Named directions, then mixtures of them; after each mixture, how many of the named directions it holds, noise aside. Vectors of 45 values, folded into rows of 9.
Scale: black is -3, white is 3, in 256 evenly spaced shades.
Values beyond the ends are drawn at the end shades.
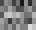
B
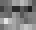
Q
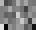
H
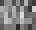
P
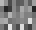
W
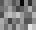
one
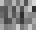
one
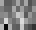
three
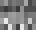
three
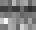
two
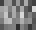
one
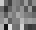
two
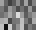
three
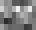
one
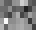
two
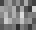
one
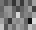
three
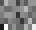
one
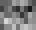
one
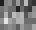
three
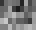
two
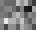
three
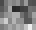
two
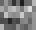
two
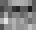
one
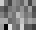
two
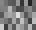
two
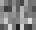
two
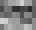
one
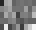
three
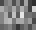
one
